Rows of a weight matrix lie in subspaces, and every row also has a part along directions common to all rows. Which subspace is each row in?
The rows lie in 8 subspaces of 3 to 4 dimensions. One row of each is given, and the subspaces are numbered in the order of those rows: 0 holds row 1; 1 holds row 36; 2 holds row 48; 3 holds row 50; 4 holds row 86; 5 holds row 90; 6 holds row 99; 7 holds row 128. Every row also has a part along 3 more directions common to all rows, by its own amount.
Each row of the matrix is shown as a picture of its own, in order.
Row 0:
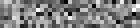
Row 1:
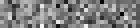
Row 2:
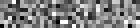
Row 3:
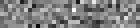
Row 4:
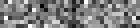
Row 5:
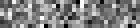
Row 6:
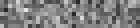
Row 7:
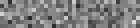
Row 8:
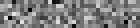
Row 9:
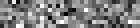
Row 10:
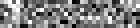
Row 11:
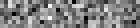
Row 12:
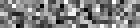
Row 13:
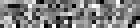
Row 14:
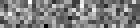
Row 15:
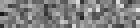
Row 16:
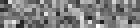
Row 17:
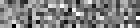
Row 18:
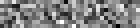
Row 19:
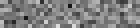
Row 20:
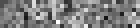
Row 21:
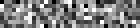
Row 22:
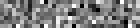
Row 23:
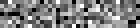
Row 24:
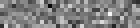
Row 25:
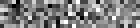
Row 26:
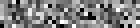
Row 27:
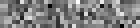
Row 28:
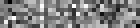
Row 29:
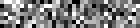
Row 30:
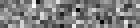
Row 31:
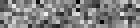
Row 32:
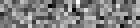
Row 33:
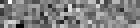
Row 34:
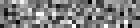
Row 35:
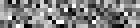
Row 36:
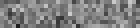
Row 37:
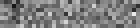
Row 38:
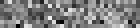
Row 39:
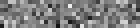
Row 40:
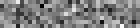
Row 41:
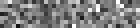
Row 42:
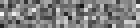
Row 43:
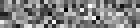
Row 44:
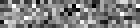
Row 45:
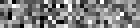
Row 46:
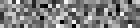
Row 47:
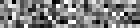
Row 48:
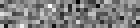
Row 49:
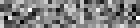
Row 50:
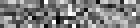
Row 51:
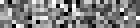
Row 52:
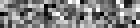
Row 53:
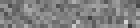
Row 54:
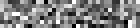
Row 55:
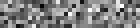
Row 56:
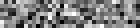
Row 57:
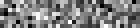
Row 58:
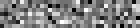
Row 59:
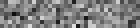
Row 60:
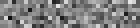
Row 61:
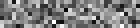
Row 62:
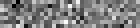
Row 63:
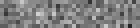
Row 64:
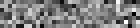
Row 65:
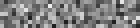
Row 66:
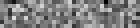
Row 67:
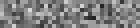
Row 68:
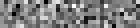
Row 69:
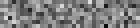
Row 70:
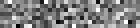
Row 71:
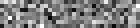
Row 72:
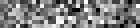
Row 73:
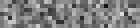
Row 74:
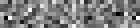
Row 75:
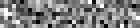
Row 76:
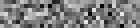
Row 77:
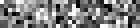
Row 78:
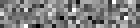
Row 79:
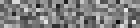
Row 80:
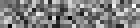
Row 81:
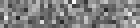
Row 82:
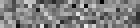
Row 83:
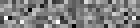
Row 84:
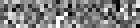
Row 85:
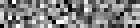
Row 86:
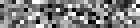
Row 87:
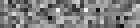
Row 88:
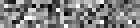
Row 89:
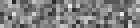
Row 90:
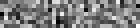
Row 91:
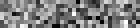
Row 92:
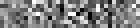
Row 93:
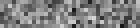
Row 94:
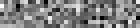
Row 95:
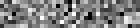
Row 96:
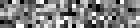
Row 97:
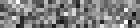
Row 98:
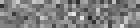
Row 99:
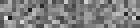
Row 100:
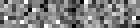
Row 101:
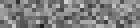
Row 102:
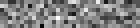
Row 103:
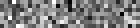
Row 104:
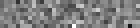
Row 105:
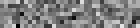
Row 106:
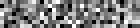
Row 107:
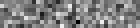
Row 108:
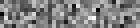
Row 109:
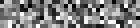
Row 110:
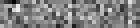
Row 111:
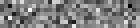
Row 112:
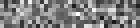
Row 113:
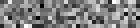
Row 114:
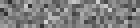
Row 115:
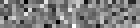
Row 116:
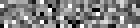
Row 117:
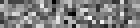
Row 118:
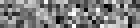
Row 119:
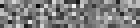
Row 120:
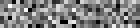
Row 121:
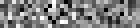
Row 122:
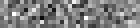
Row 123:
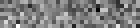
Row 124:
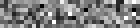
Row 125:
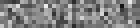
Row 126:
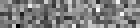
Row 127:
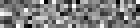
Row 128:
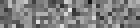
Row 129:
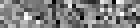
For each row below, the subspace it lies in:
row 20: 2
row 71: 3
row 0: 3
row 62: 3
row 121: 0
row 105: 0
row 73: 7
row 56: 0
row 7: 5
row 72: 5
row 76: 4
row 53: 3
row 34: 7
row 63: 7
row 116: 2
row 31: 2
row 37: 3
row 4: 6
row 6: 7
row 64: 3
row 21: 0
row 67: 4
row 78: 6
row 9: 0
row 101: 4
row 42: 5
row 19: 2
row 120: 6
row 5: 0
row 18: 1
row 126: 1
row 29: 3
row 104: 2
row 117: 0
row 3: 6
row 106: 2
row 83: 6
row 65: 0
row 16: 2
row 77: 7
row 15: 1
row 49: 6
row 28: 1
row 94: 5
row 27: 4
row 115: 6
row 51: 7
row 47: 6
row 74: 6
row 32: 7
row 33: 2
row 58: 7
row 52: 1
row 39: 2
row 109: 1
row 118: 7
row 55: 1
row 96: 0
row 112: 0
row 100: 6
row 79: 3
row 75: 7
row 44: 2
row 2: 2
